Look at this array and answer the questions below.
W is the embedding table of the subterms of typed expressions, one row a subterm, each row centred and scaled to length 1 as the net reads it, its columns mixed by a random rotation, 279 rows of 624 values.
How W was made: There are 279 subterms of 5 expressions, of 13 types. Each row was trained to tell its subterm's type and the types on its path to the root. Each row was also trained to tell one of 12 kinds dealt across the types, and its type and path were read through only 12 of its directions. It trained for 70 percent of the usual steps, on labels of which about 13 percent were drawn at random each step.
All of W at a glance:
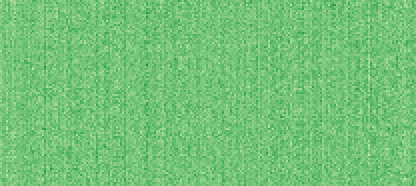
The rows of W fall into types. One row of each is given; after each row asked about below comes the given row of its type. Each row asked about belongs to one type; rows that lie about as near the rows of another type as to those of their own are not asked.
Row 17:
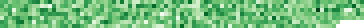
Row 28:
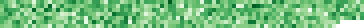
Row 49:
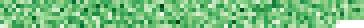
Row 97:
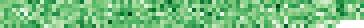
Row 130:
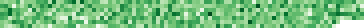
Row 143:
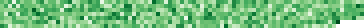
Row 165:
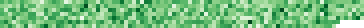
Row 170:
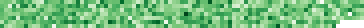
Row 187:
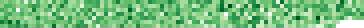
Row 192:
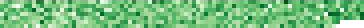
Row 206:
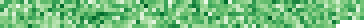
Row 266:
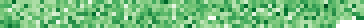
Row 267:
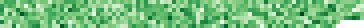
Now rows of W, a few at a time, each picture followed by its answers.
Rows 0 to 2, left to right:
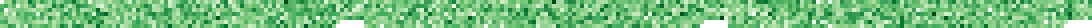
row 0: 266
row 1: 267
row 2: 206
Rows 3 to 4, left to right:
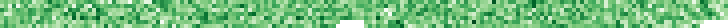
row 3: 143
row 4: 28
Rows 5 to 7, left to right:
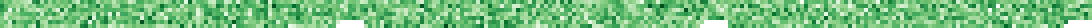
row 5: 267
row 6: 267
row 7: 143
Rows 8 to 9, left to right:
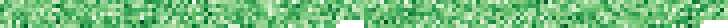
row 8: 267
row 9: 17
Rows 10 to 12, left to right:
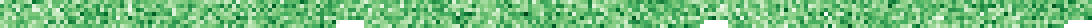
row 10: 266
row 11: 266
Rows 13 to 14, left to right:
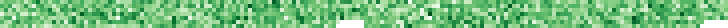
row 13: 206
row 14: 266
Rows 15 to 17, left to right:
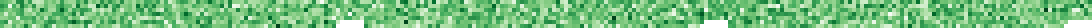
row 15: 170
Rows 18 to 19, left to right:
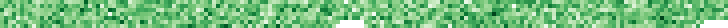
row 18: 267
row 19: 192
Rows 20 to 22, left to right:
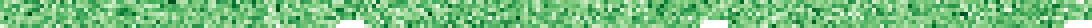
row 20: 97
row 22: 266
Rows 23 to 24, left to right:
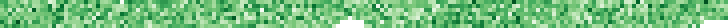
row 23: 28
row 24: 187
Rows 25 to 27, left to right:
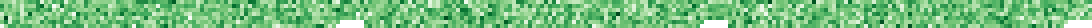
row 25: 192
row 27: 266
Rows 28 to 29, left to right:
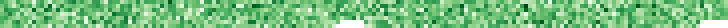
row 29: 49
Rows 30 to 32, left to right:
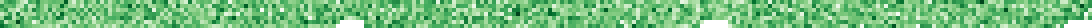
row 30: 206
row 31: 170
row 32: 192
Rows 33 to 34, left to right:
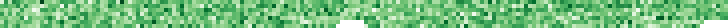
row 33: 266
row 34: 97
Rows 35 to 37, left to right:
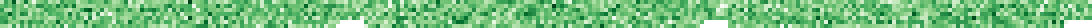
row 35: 267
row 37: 170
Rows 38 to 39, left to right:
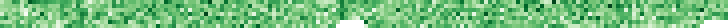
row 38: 206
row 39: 97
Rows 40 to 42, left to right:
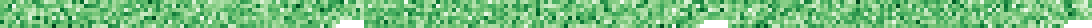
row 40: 130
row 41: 17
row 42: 28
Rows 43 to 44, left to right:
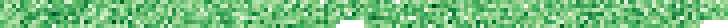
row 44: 165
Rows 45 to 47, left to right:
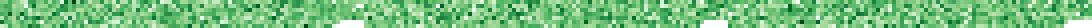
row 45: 130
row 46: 206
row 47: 206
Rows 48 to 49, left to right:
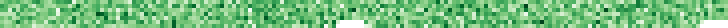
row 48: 206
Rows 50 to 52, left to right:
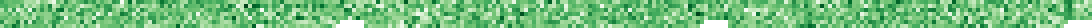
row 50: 28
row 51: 266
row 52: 187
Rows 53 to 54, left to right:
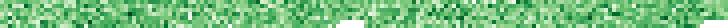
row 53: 192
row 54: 143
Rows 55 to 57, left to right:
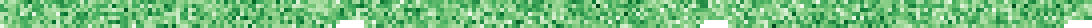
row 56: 28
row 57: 266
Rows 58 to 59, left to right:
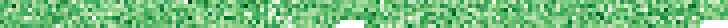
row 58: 267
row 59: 266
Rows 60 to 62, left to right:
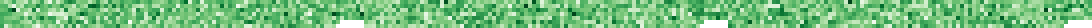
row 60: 187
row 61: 97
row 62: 17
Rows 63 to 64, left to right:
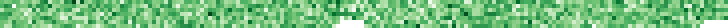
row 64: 192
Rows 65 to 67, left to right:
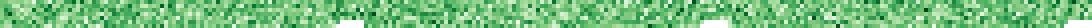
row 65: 28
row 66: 17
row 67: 187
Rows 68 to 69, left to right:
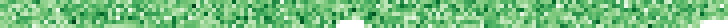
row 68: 206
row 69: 130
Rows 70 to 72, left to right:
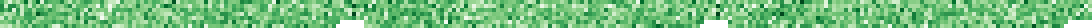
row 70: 17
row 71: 17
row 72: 17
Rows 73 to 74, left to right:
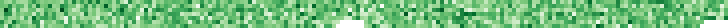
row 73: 130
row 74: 192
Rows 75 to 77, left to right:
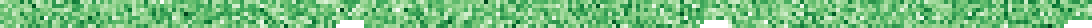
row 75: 170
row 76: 165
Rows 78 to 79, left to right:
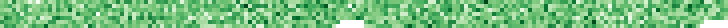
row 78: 165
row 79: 49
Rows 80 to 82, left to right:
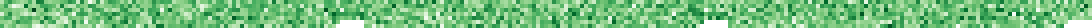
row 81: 267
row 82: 206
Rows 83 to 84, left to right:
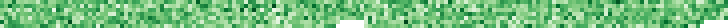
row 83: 49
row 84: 192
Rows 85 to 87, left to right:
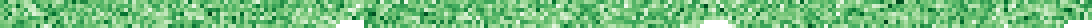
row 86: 17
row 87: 97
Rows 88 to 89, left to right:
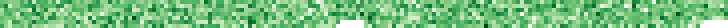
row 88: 170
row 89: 187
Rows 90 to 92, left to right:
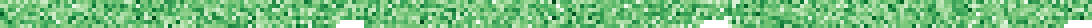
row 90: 187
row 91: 267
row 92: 49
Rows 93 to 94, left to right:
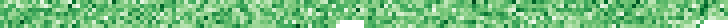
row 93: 17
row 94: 187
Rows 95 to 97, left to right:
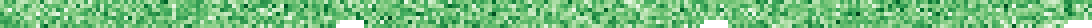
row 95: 266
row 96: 17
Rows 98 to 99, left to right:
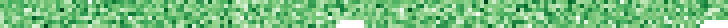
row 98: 49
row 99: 49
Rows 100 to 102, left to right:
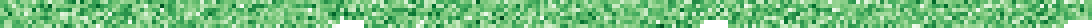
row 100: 28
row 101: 17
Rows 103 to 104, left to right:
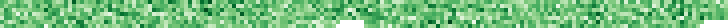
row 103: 97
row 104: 165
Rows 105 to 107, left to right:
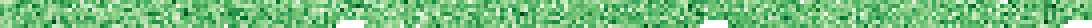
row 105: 170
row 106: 266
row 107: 165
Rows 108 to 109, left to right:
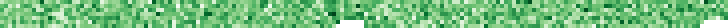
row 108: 143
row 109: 206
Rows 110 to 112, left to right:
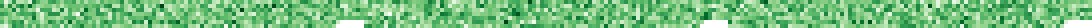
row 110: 49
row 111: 206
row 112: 130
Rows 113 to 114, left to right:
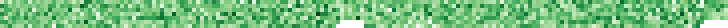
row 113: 165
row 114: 206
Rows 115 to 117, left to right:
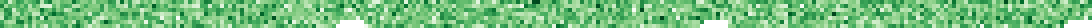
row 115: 17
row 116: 97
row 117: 206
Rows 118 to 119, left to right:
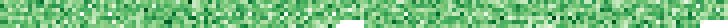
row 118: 267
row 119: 170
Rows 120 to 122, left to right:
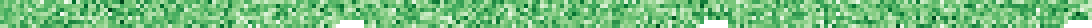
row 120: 49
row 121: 28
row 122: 267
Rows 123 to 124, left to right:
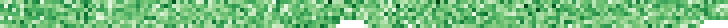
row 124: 97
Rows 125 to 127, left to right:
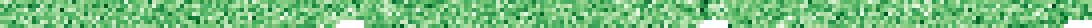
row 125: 49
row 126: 130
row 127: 17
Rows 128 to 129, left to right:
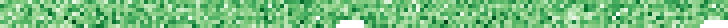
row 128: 192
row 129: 187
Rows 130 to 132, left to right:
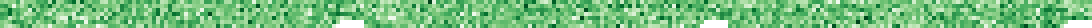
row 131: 97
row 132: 165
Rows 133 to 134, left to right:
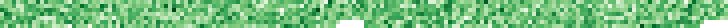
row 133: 17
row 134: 17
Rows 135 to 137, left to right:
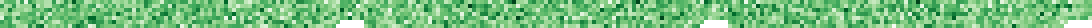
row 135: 187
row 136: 187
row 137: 49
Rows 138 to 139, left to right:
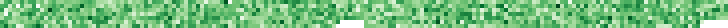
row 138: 143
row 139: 206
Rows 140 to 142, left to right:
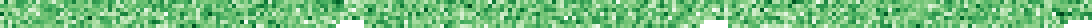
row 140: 28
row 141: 130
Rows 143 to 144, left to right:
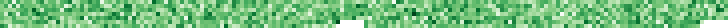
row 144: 17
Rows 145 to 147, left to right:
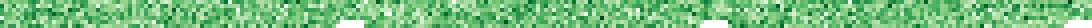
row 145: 17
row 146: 266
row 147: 28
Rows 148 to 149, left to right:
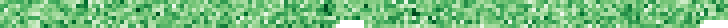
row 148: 266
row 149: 17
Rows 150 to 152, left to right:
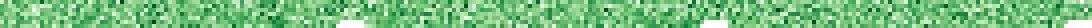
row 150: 266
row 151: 17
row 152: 143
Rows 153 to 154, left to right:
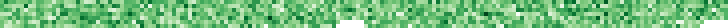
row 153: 206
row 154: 97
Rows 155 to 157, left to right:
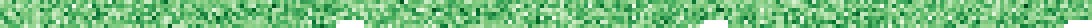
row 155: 266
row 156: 192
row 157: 165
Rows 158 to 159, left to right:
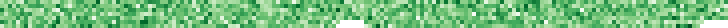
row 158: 267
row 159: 97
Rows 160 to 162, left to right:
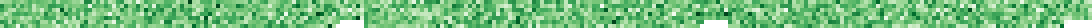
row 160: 267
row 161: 187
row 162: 170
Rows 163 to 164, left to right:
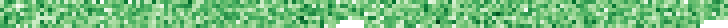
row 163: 192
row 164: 206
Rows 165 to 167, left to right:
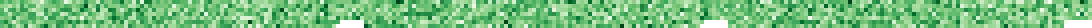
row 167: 170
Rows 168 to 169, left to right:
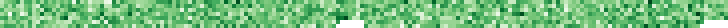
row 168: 192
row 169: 266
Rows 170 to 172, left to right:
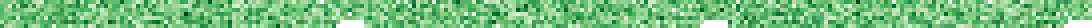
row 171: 97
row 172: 17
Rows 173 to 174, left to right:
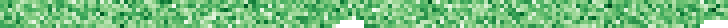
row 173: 192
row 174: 206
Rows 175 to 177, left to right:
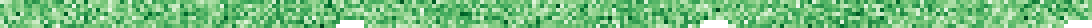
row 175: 266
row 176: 206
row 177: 97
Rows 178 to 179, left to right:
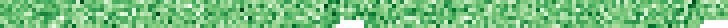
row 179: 17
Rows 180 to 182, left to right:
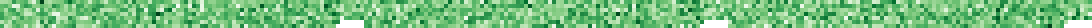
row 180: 266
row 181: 143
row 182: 266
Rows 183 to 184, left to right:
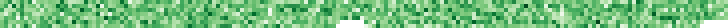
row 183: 267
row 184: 28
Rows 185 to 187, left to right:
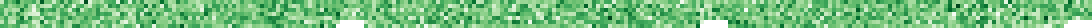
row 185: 266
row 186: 170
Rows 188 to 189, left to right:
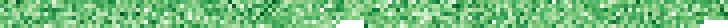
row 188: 28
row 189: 187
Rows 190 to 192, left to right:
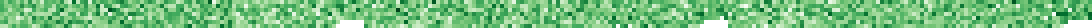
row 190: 49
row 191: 192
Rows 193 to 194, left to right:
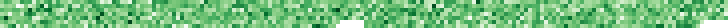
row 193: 192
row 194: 17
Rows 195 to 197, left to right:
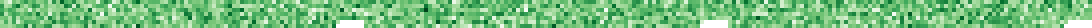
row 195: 170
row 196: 206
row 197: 28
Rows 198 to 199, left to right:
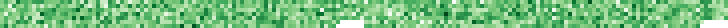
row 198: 143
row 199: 206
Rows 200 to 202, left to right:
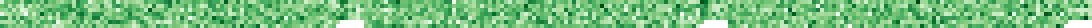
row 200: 206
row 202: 267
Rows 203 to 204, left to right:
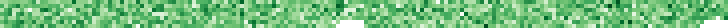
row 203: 49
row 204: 192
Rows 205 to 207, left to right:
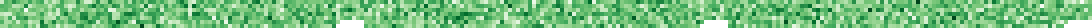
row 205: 206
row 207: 143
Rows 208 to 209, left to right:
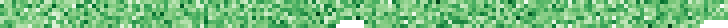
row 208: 266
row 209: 187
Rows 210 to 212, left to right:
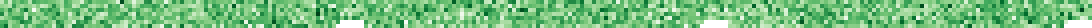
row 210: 165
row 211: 130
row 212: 206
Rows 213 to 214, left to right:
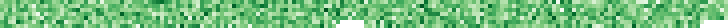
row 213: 192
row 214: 267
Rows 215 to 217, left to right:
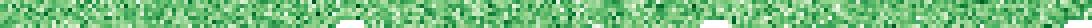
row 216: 267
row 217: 192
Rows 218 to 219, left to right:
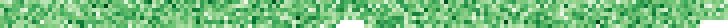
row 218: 187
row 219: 130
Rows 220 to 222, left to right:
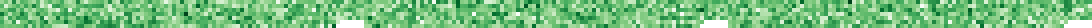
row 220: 170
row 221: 97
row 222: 49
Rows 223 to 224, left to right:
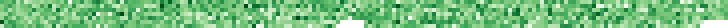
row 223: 97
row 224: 170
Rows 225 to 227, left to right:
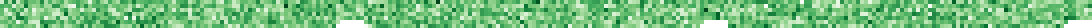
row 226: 49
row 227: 143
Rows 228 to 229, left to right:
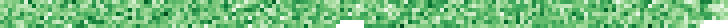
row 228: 187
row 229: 130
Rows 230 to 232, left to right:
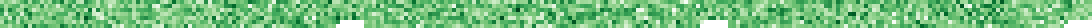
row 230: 165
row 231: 170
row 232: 28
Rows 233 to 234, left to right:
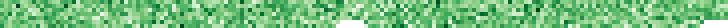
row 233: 130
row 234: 97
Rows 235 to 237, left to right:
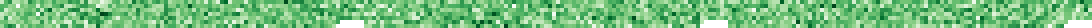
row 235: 192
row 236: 206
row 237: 187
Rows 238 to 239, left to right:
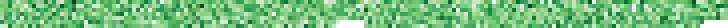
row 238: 130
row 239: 143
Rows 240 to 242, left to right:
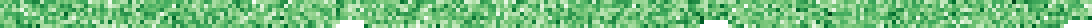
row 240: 130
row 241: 143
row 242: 192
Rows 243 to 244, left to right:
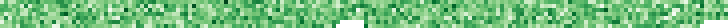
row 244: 170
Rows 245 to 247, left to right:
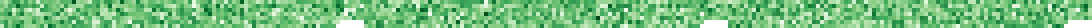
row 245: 49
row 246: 28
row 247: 17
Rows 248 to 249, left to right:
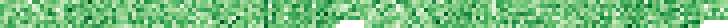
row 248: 165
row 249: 266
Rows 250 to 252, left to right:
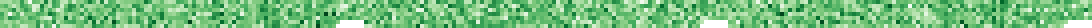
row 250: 165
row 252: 28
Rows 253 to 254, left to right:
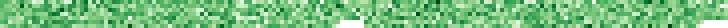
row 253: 28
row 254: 130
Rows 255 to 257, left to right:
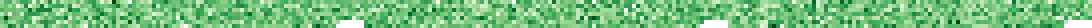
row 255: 192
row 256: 143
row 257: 266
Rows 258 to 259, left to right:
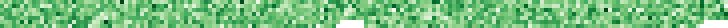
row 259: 49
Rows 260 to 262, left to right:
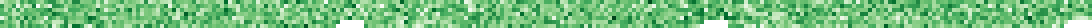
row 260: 17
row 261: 192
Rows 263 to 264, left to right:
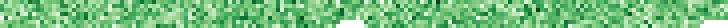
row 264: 97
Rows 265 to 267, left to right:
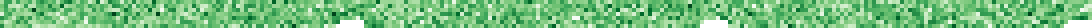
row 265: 206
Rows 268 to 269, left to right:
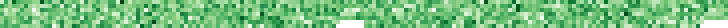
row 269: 170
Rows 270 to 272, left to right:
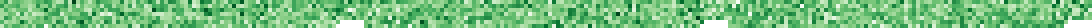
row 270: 97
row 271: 143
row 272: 17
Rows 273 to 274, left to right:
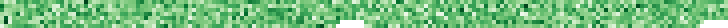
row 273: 192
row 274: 49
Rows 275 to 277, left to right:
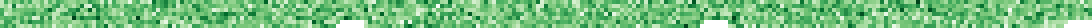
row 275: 143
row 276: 266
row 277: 97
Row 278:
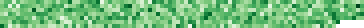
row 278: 143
